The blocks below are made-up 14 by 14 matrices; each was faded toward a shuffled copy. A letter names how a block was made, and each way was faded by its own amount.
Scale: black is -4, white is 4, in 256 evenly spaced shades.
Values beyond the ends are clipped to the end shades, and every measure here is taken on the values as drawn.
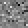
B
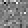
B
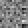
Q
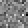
Q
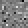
B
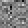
Q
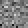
Q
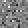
B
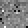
B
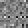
Q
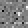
B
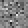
Q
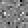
B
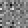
Q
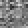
Q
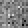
Q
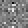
Q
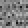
Q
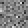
B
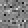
B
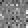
Q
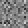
Q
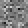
Q
